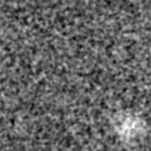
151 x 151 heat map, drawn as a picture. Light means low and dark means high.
Neither half mirrors the other. The field is mottled with small blotches. One dip sinks in the bottom right. The bottom right is the ninth with the lowest average. No regular stripes run through it. No row or column stands out.
